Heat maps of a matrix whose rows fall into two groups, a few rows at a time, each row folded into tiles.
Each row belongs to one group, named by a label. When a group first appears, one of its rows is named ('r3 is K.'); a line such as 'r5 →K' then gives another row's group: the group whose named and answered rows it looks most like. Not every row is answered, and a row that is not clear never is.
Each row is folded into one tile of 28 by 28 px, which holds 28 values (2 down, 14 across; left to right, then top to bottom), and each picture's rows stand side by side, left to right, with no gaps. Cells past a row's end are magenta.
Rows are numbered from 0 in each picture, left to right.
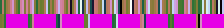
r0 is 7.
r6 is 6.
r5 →6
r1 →6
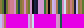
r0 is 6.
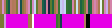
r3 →7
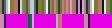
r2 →7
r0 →6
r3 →6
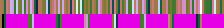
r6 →7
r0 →7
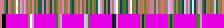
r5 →7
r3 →7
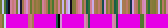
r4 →6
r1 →7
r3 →6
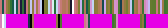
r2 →7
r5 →6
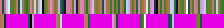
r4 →7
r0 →6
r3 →6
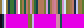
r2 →6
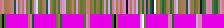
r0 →7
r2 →6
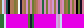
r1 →7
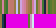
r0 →7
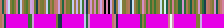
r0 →6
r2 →7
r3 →7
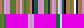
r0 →6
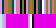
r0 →7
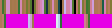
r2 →6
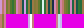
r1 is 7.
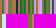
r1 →7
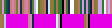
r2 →7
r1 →6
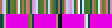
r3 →7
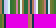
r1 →6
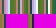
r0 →6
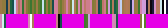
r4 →6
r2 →7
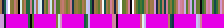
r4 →6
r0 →6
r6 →7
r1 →7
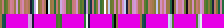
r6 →6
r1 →6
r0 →7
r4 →7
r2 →6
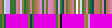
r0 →6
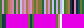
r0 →7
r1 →7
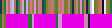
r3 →6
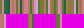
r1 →6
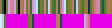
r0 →6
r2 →6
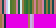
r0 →6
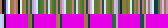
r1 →6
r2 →6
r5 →7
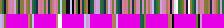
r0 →6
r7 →7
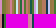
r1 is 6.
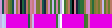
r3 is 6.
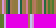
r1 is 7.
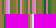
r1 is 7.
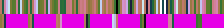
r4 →6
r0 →6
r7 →6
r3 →7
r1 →6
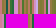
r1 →6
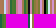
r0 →6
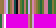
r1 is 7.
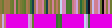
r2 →6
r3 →6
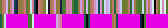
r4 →6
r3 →7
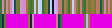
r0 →7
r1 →7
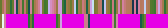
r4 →7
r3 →6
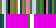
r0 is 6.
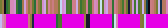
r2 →6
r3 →7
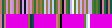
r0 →7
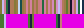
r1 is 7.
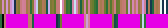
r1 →6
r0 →7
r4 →7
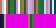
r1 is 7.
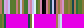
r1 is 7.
